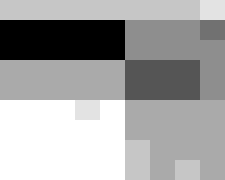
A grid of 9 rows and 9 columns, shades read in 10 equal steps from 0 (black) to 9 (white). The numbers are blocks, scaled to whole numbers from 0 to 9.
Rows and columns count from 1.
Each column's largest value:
9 9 9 9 9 7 7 7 8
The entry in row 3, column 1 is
0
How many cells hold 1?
0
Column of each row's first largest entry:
9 6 6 1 1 1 1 1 1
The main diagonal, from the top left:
7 0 0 6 6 6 6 6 6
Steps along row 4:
same same same same down same same up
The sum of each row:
64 19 20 44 44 68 69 70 71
